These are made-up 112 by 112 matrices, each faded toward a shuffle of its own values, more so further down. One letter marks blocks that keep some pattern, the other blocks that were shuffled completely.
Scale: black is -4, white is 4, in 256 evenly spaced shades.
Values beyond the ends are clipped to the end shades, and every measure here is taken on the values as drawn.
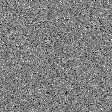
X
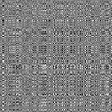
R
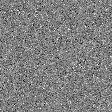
X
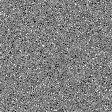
X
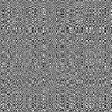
R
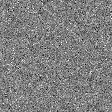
X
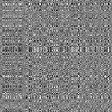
R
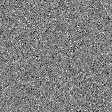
X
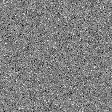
X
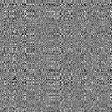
R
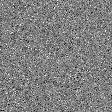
X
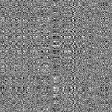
R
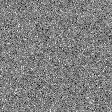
X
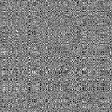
R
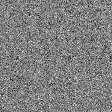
X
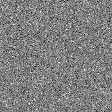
X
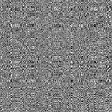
R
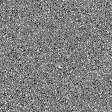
X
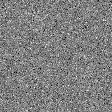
X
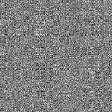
R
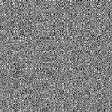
R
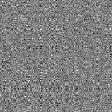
R
